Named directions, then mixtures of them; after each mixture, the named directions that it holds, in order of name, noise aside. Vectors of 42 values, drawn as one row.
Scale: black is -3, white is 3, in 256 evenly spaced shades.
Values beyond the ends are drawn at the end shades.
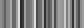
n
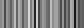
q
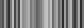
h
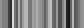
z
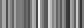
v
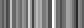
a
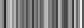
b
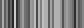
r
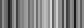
h, r, z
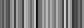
h, n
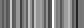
a, n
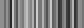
q, z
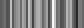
a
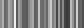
b, q, v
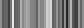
b, h, z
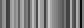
h, v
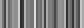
b, n, z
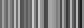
n, q, v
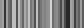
b, q, z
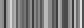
b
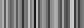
q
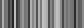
r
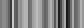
z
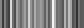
a, h, n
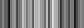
a, r, z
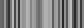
h
